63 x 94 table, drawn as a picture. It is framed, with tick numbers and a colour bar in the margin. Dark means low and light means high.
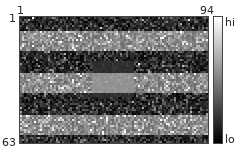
Stripes: horizontal, repeating 3 times. Calmest part: centre. Odd patch: calmer, in the centre.
